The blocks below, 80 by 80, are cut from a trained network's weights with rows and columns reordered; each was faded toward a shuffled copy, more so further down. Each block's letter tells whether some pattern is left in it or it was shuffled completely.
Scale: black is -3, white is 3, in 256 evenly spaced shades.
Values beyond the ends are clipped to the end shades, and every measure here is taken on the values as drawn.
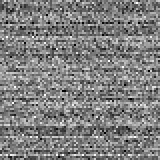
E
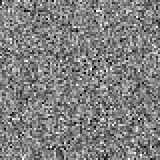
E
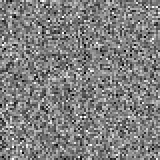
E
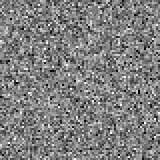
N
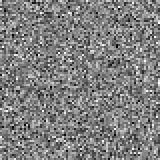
N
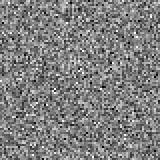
N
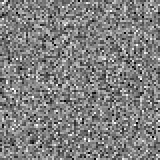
N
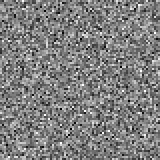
N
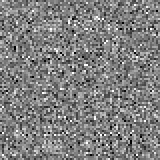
E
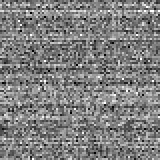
E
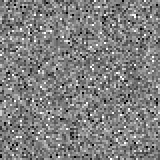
N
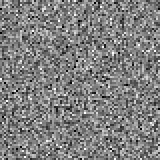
N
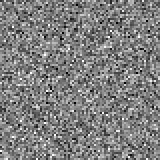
N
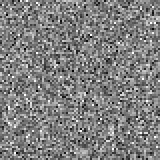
N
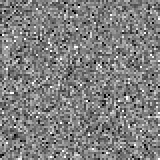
N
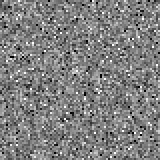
N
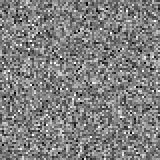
N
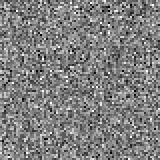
E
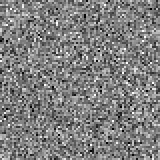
N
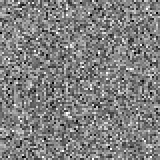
E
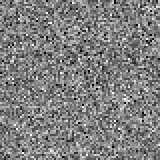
N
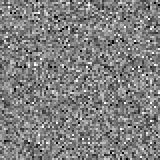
E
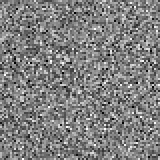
E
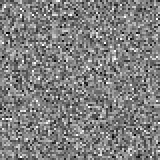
N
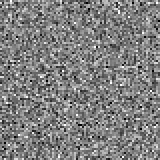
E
